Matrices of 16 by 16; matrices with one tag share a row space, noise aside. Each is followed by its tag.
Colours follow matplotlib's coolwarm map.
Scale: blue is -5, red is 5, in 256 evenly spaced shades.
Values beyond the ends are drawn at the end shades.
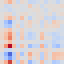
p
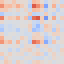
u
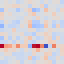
u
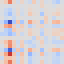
p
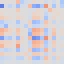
u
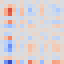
p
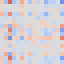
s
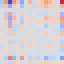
s
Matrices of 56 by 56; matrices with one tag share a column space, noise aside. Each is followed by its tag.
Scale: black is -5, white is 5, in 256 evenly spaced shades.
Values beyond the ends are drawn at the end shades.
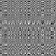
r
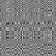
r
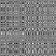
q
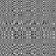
r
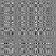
q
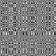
q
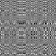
r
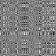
q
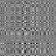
q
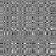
q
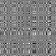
q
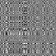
q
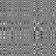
r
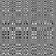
r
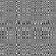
r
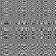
r
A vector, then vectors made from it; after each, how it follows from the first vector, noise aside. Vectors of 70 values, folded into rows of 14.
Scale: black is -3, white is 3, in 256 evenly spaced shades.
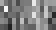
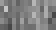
shrunk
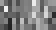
copied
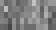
shrunk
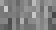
shrunk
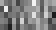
copied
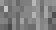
shrunk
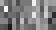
copied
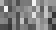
copied
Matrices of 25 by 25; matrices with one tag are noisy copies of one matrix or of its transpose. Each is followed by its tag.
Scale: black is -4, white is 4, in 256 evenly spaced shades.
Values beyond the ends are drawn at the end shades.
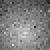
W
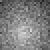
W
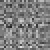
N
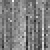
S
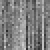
S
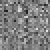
N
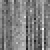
S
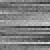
S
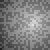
W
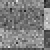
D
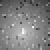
W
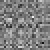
N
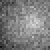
W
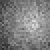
W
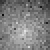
W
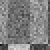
D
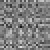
N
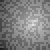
W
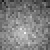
W
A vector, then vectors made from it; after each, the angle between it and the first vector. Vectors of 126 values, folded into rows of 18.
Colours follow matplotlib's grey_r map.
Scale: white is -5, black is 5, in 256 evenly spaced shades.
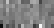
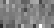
nearly parallel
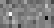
orthogonal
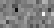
orthogonal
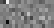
orthogonal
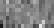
nearly parallel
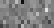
partly aligned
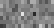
partly aligned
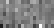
nearly parallel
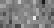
partly aligned
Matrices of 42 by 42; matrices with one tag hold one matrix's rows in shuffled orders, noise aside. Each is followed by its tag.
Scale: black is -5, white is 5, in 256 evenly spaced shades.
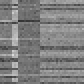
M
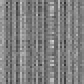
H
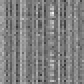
H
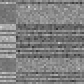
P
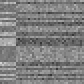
P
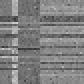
M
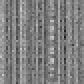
H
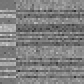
P
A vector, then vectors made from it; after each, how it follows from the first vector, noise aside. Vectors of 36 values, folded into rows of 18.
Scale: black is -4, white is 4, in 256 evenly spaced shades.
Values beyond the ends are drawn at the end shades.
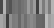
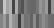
wrapped around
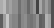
sign-scrambled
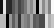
scaled up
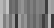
reversed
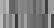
reversed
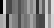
scaled up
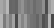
reversed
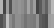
sign-scrambled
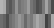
sign-scrambled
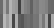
wrapped around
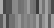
sign-scrambled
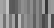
reversed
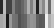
scaled up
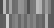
sign-scrambled
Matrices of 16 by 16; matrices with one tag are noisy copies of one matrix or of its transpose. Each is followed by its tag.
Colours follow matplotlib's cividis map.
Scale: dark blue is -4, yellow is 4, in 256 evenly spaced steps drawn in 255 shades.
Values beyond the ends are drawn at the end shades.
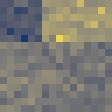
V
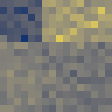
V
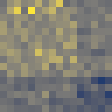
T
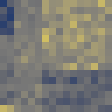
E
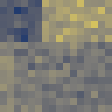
V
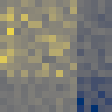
T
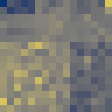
E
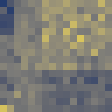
E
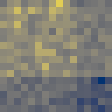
T
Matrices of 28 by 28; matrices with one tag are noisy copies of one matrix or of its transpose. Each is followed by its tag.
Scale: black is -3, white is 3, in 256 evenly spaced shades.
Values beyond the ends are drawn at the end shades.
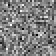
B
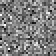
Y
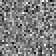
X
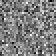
X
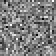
B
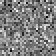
Y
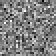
B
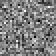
B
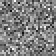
Y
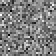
Y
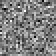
B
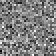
X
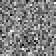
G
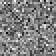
Y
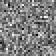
B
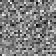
G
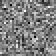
B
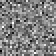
X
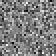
X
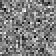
B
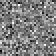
X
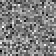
X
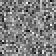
X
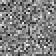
Y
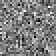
B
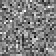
B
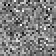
Y
